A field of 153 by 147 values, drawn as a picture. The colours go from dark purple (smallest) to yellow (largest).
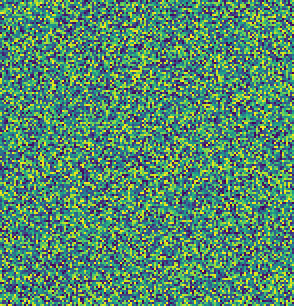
There is no overall slope. The values spread evenly over their range. The texture is fine-grained noise. On average the colour sits 50% of the way up the scale.
